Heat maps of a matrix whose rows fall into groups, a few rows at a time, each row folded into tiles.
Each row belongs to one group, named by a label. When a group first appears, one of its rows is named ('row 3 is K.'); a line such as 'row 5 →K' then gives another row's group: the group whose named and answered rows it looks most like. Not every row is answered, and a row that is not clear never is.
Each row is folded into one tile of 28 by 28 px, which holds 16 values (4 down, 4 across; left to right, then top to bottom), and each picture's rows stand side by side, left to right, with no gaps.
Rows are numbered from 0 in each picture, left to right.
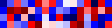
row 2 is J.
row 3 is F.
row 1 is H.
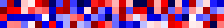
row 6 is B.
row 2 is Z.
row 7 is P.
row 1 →H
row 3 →H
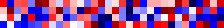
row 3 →H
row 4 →B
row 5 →J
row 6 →Z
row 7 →H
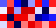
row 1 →B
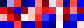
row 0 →Z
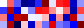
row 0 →P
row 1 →F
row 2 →P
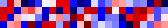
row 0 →Z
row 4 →P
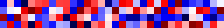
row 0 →P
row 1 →Z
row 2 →P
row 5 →H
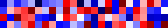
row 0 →P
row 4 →J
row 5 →H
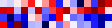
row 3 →F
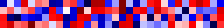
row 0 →B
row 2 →J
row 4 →Z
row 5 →H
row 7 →P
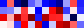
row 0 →P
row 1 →P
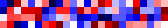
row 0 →F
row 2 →B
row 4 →B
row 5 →J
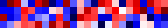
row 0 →J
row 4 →F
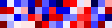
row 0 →B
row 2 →J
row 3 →B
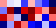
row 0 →Z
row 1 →Z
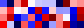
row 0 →F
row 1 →P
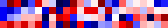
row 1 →J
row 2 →F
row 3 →Z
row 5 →P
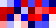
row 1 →Z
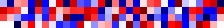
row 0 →F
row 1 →J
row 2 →F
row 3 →Z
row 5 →H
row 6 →J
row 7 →J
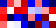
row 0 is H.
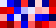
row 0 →B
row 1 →B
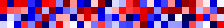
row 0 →F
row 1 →F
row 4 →F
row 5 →B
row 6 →F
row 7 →P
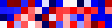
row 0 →J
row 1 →P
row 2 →Z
